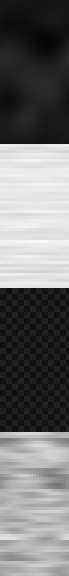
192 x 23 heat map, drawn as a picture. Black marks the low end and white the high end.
The table splits into 4 rows of 1 panel. Panel 1,1: very low, smooth, faint in contrast. Panel 2,1: very high, streaked across, faint in contrast. Panel 3,1: very low, checkered, faint in contrast. Panel 4,1: high, streaked across.
